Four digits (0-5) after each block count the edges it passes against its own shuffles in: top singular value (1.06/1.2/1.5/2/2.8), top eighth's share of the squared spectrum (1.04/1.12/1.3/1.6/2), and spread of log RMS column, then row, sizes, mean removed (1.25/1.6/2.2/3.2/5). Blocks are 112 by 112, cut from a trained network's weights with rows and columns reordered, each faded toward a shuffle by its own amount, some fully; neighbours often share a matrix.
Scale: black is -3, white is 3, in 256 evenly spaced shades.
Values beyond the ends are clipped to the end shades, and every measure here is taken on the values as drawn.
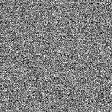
3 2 0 1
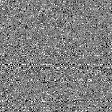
4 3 1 3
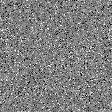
2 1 0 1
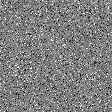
1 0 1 0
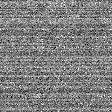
4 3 1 1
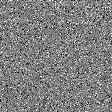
2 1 0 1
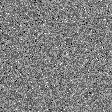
0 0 0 0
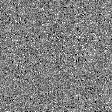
2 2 1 2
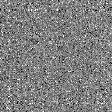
2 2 1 2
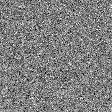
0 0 0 0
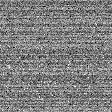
4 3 0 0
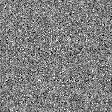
2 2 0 1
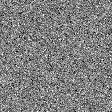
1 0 0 0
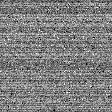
4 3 1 1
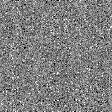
2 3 1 2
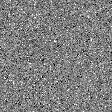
1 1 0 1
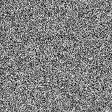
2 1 0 0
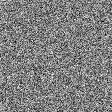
0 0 0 0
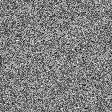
0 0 0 0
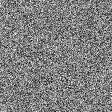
1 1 0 0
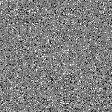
3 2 0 2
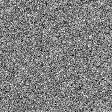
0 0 0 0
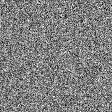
1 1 0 0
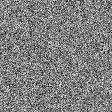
2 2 0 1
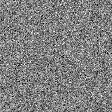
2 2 0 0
